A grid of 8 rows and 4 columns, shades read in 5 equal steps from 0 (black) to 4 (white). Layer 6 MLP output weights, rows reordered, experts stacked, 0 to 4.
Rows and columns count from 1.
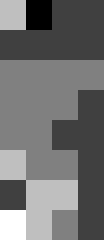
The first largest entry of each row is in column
1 1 1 1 1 1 2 1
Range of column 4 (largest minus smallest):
1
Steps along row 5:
same down same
